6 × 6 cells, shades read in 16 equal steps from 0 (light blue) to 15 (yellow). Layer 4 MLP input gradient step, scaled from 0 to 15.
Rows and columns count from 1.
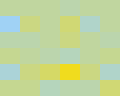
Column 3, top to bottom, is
6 6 6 5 10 4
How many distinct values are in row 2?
5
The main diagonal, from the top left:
6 8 6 4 8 9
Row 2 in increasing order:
0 3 6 6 8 9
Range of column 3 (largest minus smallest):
6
